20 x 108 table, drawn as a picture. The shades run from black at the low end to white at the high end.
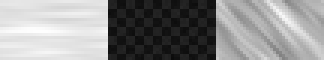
The table splits into one row of 3 panels. Panel 1,1: very high, streaked across, faint in contrast. Panel 1,2: very low, checkered, faint in contrast. Panel 1,3: high, slanting down to the right.
